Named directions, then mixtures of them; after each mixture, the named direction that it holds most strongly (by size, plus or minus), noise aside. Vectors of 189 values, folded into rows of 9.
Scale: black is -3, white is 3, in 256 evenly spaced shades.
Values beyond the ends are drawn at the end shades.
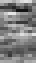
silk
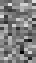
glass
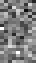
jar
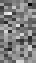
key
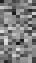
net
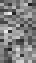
key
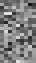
key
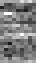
silk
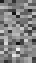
net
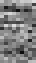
silk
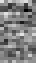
silk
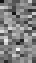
net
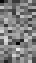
net
